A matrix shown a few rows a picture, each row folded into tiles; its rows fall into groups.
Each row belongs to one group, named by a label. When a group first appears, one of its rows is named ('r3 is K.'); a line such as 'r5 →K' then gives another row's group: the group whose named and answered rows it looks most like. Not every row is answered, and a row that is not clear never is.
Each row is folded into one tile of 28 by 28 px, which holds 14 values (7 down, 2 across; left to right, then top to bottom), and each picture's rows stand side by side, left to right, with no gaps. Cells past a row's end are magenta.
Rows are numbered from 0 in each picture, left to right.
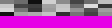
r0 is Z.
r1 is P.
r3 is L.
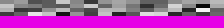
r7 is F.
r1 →P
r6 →Z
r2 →F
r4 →Z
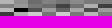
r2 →P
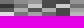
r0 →P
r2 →L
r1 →L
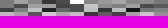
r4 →F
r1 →F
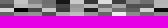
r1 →L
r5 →F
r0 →F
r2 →P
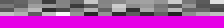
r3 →F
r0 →P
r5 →Z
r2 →P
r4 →Z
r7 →P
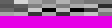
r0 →P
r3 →L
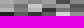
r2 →P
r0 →Z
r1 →Z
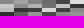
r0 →Z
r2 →L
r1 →L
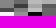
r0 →P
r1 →Z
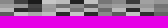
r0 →F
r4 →F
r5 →Z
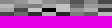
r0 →Z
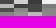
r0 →L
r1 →P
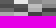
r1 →Z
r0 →P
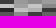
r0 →L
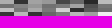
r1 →Z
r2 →F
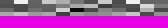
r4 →P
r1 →P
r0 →P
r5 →Z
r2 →F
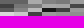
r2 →L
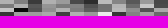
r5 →L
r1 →P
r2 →F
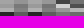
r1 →Z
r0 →Z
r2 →L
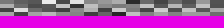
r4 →F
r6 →L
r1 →P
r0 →L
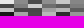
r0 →F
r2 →F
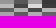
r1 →L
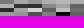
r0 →L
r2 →Z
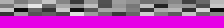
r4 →Z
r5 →L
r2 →F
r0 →F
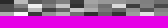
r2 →L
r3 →Z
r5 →P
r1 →Z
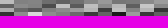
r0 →F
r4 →Z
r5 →Z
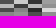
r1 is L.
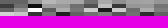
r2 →Z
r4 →F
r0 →P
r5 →Z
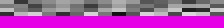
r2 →Z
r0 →F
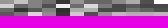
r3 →Z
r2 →L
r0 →Z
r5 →P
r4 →P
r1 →P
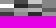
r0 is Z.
